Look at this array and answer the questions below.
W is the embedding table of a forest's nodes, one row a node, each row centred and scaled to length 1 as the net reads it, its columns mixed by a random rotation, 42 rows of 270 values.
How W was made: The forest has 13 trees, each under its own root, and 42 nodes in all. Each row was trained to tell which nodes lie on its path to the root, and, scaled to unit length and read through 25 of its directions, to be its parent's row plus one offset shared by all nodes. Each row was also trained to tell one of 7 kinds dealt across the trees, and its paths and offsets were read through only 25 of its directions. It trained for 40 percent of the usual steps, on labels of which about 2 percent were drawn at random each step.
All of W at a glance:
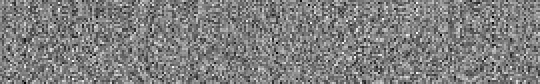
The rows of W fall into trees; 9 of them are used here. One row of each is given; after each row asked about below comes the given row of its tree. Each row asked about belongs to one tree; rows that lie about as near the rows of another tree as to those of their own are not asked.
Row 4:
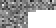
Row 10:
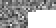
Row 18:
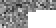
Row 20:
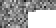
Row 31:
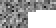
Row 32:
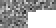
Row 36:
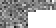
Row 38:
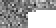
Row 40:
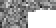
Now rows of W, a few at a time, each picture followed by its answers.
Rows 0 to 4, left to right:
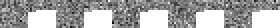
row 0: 10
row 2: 40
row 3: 36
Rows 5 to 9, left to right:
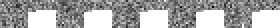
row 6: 36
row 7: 40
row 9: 4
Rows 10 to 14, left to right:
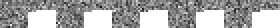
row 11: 40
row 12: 10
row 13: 10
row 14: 36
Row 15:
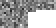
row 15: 36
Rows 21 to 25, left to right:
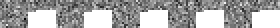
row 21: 31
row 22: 18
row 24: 10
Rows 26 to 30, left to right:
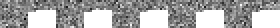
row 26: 31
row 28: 4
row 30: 20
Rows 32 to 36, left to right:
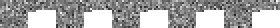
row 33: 38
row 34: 20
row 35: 31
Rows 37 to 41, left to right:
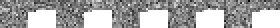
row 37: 31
